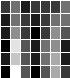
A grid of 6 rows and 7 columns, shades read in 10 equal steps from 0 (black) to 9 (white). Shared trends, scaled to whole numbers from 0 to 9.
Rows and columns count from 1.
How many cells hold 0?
4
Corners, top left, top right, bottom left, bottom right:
2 4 0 2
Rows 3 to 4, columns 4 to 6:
0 2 5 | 1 4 5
